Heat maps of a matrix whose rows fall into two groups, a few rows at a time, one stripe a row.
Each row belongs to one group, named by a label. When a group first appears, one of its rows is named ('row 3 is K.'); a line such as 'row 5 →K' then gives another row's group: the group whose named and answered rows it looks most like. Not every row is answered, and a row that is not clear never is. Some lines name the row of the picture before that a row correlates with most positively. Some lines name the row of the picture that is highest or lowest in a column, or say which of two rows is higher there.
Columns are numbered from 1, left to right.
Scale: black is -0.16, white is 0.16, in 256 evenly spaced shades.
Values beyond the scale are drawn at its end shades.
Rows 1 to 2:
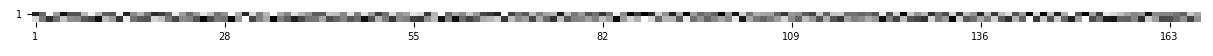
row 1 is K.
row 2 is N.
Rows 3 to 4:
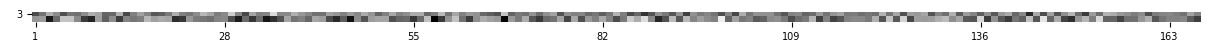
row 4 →N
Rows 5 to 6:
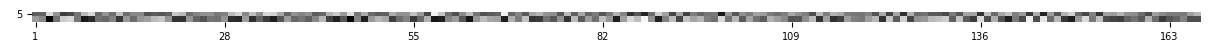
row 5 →K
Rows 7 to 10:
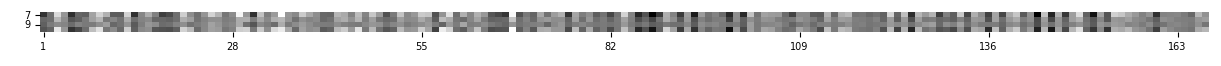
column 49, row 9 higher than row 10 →Yes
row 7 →K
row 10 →K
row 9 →K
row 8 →K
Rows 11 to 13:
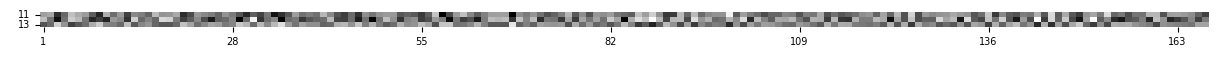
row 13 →K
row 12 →N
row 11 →N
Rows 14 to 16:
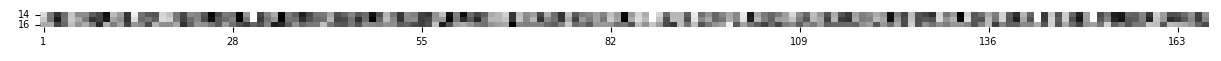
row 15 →N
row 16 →N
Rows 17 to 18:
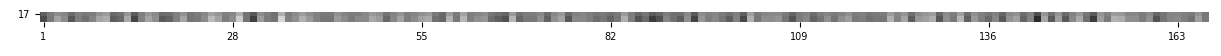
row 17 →K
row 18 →K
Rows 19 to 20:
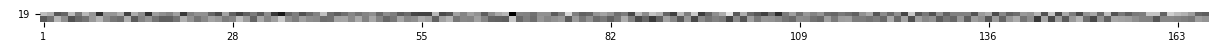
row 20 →K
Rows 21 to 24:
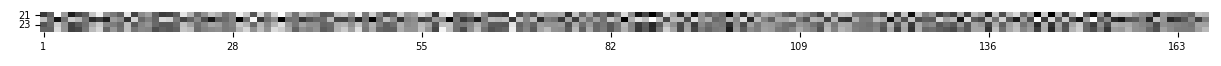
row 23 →K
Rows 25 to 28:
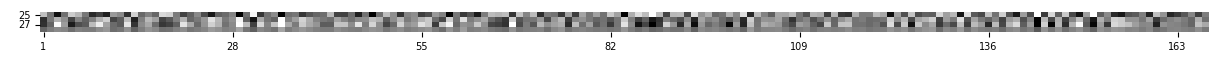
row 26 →K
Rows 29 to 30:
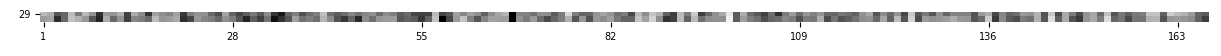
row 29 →N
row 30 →N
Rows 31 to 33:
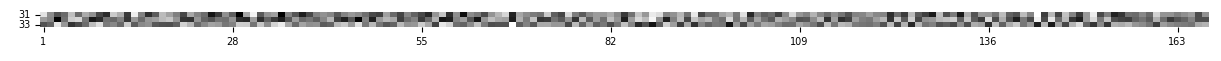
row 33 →K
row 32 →N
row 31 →N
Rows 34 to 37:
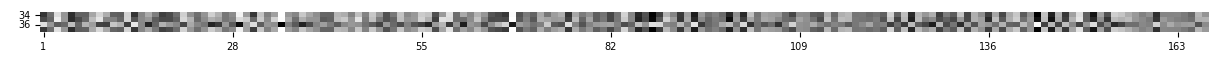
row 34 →K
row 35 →K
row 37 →K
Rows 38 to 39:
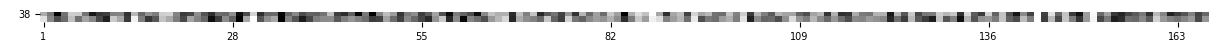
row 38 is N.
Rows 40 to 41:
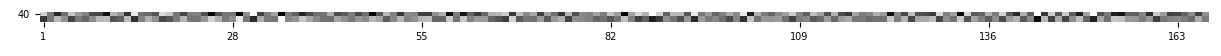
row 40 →N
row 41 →K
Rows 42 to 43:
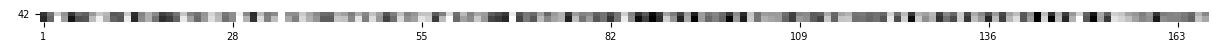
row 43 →K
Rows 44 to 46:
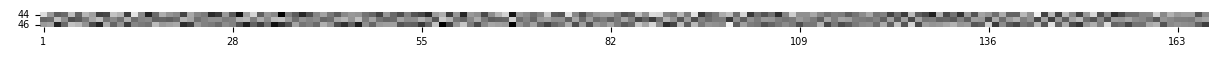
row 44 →N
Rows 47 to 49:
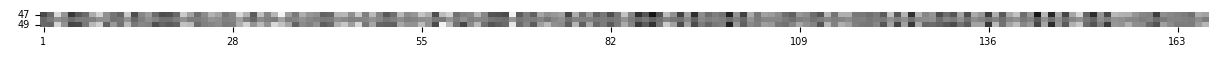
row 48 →K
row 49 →K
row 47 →K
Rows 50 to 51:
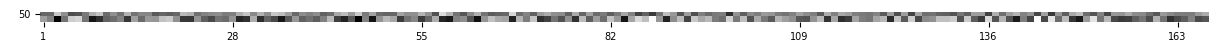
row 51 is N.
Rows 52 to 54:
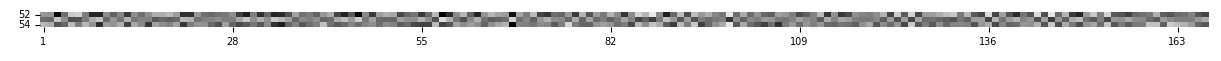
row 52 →N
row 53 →K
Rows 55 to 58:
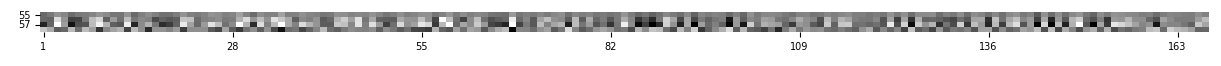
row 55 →K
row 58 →N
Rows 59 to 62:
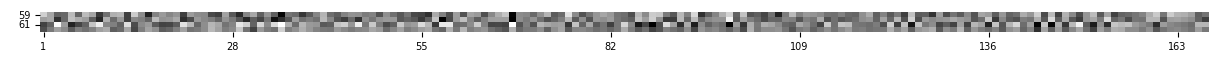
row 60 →N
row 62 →K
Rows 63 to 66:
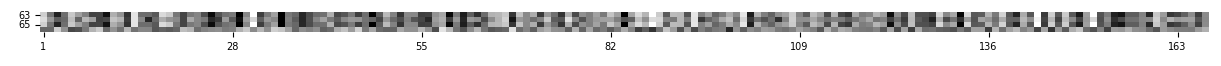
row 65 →N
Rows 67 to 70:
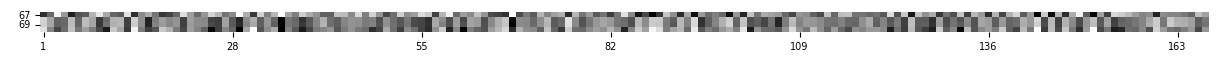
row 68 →N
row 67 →K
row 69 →N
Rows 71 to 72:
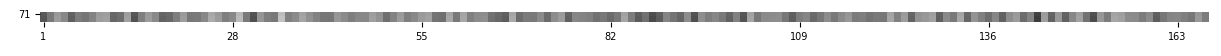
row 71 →K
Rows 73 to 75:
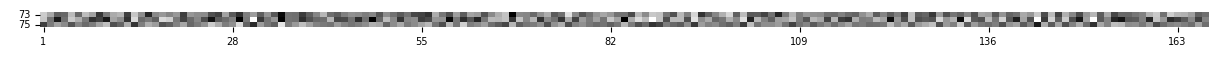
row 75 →K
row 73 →N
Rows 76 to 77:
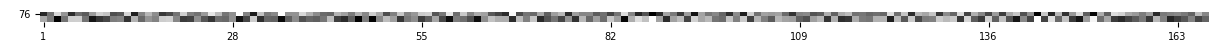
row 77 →N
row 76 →K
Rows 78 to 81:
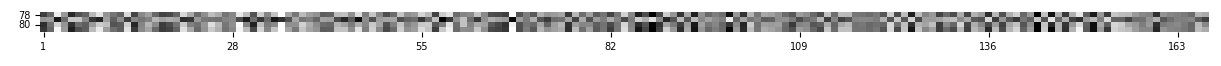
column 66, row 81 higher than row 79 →No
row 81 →K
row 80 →K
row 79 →N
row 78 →K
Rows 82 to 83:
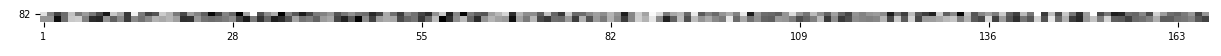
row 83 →N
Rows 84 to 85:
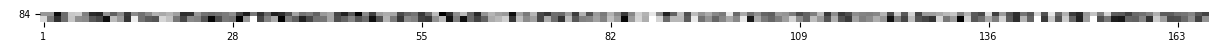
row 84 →N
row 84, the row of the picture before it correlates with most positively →83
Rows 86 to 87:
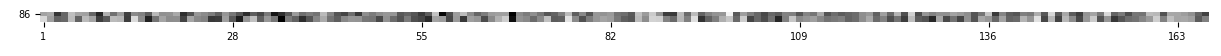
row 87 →N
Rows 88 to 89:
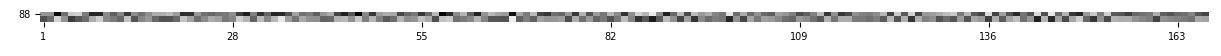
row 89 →K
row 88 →N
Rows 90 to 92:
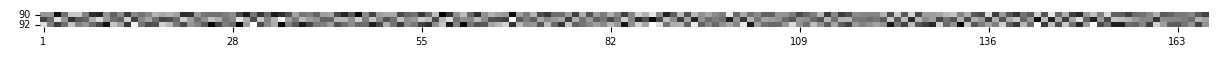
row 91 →K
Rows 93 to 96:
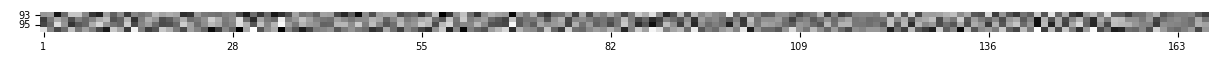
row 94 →K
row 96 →N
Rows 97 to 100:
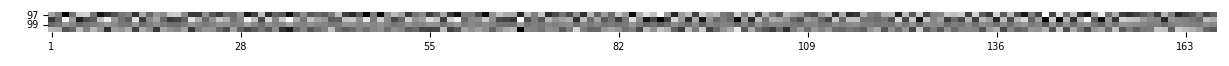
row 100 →N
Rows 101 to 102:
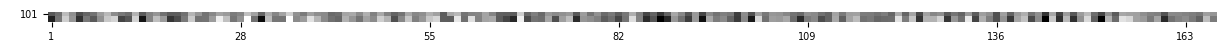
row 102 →K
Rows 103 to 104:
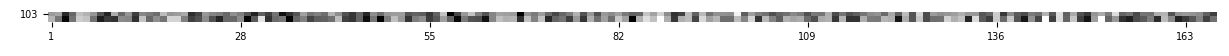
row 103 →N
